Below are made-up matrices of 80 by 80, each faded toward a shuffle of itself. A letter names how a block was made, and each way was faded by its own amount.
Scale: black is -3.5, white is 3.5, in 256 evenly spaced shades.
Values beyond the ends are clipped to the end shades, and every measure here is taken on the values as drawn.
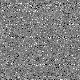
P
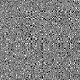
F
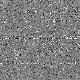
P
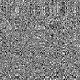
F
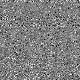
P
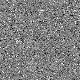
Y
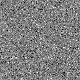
Y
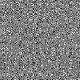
F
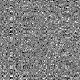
F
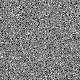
Y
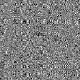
F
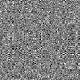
F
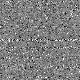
P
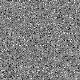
P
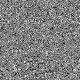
Y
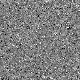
Y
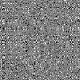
F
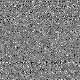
P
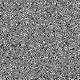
P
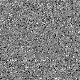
Y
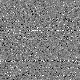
P
